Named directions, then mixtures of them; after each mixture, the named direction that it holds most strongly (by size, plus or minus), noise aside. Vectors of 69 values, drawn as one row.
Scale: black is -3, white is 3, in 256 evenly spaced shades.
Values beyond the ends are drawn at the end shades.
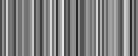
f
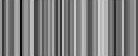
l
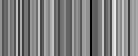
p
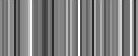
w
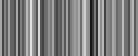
p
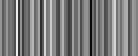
p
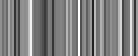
w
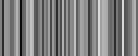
l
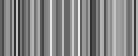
p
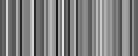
f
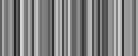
l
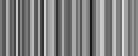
p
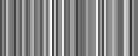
f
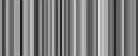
l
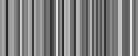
f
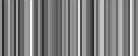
w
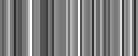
w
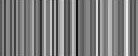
f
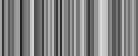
l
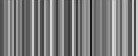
p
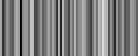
l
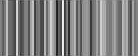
f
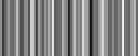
l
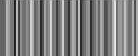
f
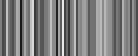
l
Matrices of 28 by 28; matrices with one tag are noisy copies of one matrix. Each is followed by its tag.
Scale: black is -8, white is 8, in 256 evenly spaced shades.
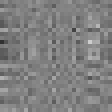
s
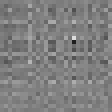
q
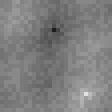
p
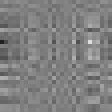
s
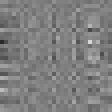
s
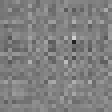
q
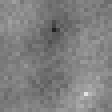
p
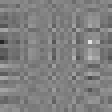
s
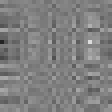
s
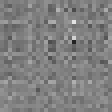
q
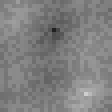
p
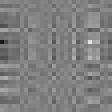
s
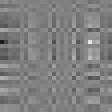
s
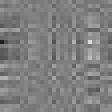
s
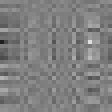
s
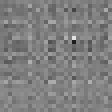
q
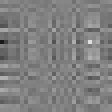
s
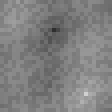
p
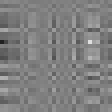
s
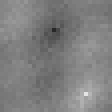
p
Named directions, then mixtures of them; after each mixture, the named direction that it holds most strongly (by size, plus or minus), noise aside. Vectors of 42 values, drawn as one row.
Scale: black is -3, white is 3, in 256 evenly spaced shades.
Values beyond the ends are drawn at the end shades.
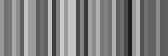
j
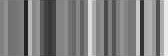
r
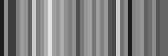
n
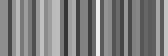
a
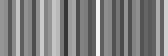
a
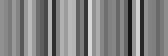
j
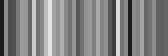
n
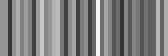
a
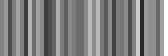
r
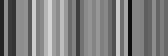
n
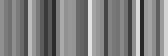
r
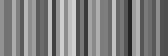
j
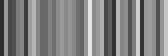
r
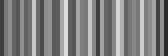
a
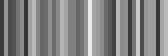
r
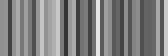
a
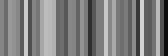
r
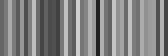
a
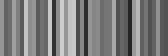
j
